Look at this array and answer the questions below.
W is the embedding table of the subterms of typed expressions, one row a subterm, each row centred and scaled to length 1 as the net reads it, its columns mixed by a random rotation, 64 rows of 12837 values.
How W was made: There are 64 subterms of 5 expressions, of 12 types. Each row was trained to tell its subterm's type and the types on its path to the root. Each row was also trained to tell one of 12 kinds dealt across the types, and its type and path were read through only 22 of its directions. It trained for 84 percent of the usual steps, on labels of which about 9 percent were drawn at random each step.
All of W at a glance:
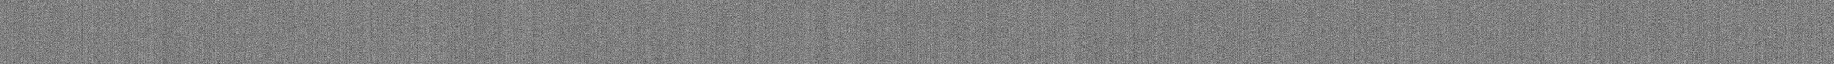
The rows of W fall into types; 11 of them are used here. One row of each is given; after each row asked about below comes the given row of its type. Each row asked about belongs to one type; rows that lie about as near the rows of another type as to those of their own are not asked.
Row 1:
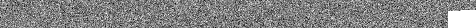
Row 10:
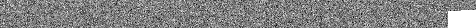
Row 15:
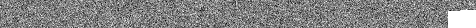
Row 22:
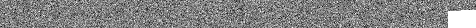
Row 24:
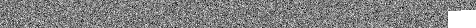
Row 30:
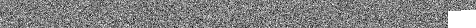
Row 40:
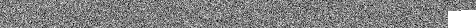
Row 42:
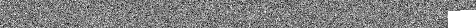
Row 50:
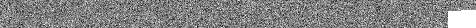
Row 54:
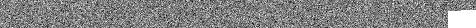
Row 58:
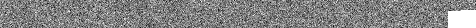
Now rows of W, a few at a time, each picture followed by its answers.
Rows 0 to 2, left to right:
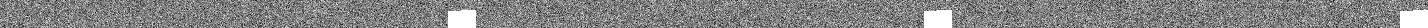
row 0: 30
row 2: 1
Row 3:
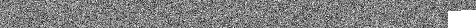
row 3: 40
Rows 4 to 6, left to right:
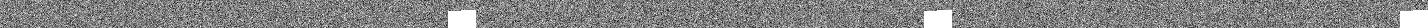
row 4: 42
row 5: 58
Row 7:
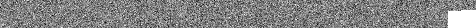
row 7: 30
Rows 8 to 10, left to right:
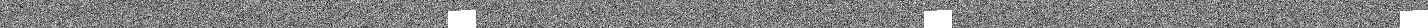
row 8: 1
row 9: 22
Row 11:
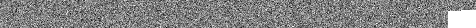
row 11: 24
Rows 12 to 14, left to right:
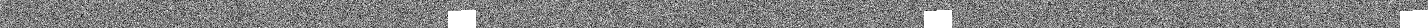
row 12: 22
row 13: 15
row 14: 24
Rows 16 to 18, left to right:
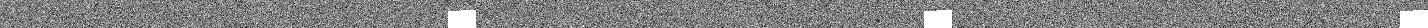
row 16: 54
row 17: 22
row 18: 10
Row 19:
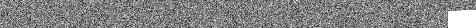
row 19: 24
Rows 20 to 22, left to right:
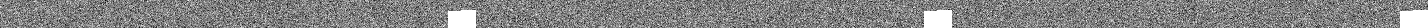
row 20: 15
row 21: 10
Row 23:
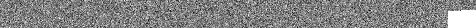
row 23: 50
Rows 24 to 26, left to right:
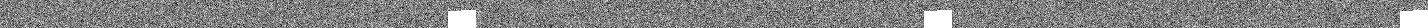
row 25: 42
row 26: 15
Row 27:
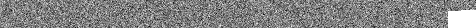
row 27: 54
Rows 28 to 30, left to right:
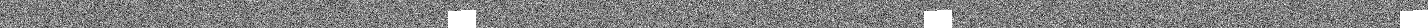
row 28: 54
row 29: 40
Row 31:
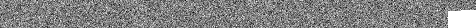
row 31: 54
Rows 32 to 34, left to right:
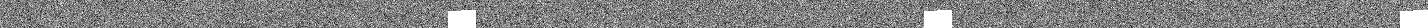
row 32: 24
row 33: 10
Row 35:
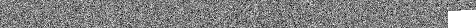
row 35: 58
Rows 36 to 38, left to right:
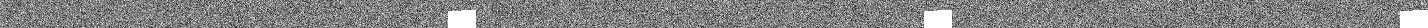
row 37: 50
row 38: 15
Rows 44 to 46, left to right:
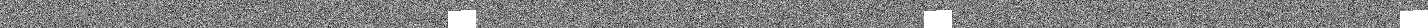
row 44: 42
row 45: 30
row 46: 22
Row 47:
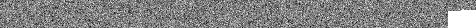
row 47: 10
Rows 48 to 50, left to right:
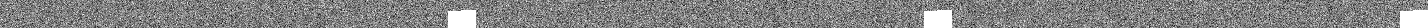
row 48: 30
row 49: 24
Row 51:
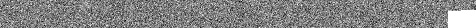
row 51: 22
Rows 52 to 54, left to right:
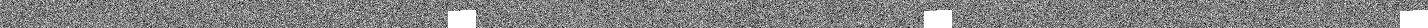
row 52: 30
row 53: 58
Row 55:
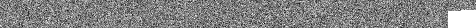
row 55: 30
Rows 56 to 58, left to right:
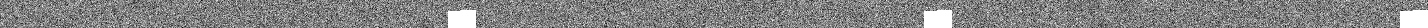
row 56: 15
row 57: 15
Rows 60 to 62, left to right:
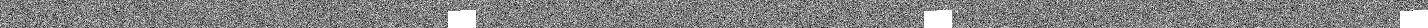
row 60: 22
